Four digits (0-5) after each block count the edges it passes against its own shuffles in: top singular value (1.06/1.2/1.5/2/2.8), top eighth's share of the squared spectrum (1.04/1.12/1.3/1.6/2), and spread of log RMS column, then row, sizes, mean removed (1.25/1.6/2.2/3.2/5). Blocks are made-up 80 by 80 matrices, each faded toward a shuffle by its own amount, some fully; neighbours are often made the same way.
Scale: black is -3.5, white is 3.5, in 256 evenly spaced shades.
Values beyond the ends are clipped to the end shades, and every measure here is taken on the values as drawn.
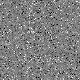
3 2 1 0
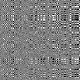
5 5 4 4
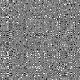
4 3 2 2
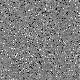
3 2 0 0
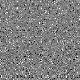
4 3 1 2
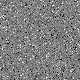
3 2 0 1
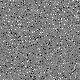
0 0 0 0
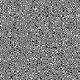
4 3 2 1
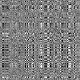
5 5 4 4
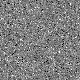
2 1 0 0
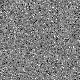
2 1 0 0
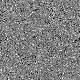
2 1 0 0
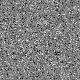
0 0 0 0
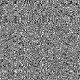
4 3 2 2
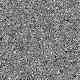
1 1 0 0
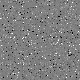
2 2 0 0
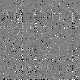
4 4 2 2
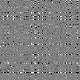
5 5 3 3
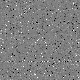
2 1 0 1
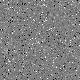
2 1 0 0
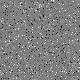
0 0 0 0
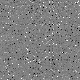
3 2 1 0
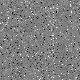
2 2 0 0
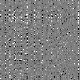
4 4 3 2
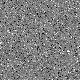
0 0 0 0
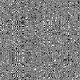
4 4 3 2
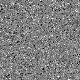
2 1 0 0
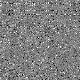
3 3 1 2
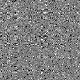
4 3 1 2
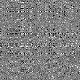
4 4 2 3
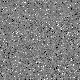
1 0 0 0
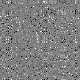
4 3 2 2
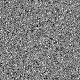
2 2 0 0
